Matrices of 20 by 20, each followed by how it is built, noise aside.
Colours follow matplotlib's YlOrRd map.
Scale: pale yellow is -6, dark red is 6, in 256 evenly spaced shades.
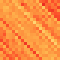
Toeplitz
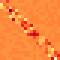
banded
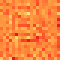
low rank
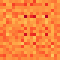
low rank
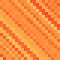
Toeplitz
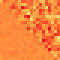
upper triangular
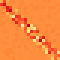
banded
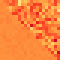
upper triangular
